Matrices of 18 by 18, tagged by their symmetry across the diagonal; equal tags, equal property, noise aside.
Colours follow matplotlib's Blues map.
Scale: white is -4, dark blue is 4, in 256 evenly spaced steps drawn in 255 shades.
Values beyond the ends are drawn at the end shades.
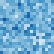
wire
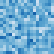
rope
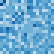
wire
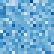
rope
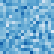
rope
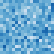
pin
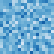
rope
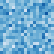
rope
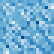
wire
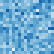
pin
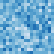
rope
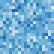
pin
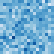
pin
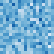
pin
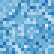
wire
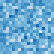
wire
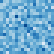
wire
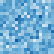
wire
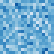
pin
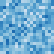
rope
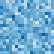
rope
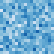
pin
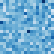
pin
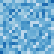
wire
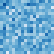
wire
